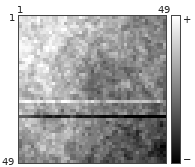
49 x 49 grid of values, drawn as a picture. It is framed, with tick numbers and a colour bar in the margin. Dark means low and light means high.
Ninth with the lowest average: bottom right. Ninth with the highest average: top left. Mirror symmetry: none. Slope: up to the top left. Grain: streaks across. Odd lines: rows 29 and 34. Stripes: none. Histogram: bell-shaped.
